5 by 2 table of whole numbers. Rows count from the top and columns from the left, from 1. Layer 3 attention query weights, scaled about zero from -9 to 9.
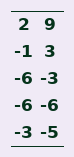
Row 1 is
2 9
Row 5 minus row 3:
3 -2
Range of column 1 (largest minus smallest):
8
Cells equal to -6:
3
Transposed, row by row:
2 -1 -6 -6 -3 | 9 3 -3 -6 -5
